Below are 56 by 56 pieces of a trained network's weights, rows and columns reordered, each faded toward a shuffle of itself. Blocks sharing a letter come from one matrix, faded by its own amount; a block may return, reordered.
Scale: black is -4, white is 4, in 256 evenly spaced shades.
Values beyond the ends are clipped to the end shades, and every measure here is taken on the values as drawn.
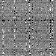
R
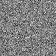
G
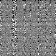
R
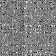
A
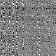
R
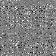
A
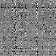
R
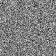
G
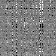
R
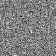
G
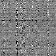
R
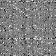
A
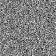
G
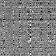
R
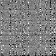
R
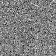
G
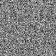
G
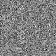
G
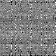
R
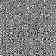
A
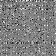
A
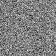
G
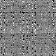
R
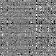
R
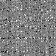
A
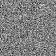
G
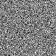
G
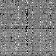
R
